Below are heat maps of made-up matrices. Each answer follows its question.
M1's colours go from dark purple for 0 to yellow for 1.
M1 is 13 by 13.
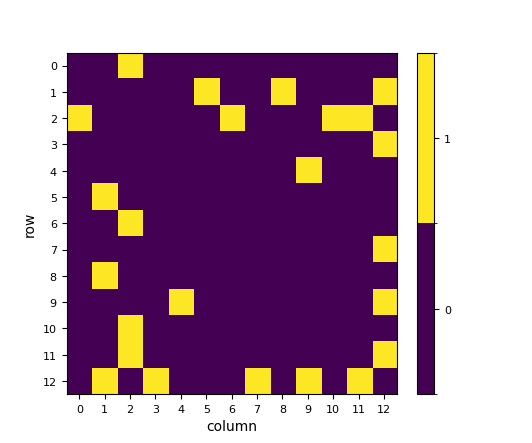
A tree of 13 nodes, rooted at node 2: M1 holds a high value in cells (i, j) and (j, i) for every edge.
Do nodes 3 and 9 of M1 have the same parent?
yes
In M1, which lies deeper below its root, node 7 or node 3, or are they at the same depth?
the same depth
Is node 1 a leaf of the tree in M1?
no
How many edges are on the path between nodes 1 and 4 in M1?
3
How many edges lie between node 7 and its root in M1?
3
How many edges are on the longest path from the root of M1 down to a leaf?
4
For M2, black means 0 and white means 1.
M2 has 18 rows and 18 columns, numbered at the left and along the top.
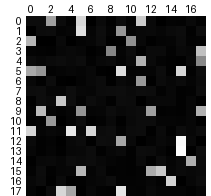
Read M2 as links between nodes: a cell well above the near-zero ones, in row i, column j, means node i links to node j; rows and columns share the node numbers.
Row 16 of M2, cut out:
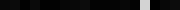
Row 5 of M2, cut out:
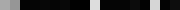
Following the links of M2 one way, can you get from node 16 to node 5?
no
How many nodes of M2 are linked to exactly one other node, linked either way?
6
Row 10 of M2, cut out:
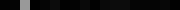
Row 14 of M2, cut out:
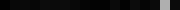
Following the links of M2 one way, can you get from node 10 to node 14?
no
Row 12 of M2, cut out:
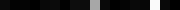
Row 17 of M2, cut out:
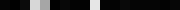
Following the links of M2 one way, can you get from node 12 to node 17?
yes
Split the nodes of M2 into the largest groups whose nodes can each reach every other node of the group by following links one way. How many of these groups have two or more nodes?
2
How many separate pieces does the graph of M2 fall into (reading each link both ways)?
3
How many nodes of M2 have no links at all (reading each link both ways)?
1
